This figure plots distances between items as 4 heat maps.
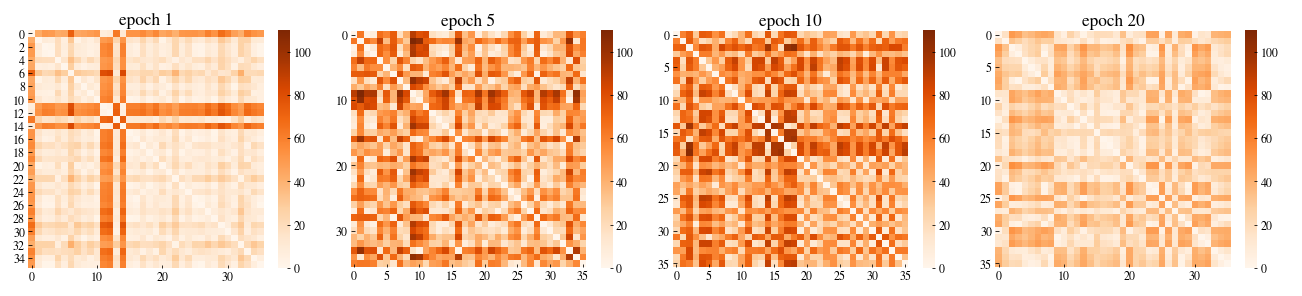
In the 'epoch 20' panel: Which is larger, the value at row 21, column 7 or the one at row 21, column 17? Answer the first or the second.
the first
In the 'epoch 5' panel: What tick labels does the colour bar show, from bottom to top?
0, 20, 40, 60, 80, 100
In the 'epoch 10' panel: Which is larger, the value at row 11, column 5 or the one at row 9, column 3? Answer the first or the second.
the second
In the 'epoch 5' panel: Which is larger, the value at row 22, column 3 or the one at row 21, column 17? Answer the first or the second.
the second
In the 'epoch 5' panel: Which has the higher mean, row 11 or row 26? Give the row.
11
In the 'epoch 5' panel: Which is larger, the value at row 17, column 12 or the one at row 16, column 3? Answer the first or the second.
the second
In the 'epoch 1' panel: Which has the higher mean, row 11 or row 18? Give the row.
11
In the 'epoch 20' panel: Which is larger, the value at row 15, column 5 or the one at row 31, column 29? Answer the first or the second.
the second
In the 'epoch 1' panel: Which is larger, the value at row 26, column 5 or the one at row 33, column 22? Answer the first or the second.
the second
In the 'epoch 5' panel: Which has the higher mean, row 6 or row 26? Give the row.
6
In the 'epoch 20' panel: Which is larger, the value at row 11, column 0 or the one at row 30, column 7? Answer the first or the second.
the second
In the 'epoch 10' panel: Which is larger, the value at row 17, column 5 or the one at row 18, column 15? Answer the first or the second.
the second
